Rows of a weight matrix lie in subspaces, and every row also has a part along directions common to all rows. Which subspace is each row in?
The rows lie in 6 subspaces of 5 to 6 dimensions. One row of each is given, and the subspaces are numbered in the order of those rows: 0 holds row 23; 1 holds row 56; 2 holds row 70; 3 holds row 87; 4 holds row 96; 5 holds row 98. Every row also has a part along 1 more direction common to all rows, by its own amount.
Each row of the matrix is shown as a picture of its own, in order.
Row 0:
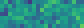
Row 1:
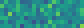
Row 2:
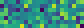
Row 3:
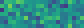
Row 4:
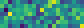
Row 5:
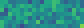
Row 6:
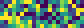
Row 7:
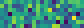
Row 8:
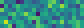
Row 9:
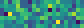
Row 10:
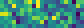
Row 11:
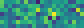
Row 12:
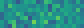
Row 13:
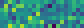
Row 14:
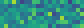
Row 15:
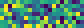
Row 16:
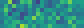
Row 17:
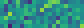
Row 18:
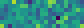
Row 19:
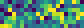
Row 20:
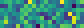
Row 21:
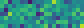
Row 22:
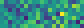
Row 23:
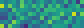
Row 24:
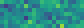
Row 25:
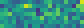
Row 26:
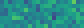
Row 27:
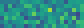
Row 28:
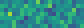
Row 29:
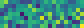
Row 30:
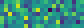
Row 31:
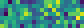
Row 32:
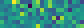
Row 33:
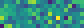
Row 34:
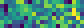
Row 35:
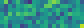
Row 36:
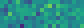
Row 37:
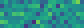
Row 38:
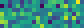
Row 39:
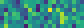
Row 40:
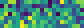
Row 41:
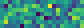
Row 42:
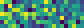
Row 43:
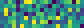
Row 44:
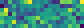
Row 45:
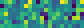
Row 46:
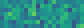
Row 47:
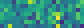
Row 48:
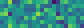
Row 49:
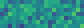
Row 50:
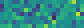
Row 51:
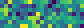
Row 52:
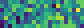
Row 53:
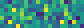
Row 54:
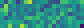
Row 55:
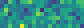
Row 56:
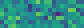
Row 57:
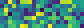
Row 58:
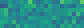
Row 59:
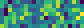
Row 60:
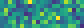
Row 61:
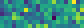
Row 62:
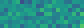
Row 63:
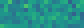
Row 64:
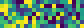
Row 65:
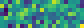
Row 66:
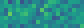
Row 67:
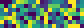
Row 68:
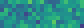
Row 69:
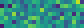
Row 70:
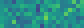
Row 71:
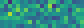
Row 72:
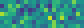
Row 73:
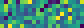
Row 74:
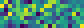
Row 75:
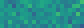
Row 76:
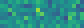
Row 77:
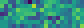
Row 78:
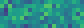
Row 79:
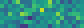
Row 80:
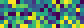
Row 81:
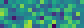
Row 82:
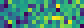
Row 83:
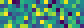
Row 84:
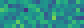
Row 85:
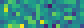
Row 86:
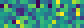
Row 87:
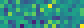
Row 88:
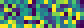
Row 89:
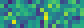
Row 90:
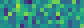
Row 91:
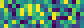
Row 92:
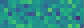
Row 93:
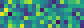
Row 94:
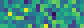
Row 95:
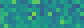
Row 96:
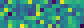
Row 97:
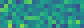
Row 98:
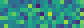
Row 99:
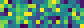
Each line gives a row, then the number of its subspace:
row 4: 4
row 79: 5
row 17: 0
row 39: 4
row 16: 5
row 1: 3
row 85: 3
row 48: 1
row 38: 0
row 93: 0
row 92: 2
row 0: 1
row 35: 0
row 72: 1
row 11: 1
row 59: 4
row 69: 0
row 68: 3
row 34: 3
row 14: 5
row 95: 5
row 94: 1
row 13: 3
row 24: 0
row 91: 1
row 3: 0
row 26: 1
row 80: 5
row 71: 2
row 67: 2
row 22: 0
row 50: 1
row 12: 3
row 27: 4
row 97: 0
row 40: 5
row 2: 0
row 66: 0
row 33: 5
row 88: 4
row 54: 0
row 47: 5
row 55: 4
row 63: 2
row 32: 5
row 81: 4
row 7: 4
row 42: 1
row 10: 1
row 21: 5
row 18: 5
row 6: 2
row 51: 0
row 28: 1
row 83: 1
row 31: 4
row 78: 4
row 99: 3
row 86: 1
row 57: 5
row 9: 4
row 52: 3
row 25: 2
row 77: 1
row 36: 3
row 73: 0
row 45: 2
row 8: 0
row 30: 4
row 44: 2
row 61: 1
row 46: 4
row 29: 5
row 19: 4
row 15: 4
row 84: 1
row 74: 4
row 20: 2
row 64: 3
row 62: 5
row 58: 2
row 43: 3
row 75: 5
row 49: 3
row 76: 2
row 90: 3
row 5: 3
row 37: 0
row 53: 5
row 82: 3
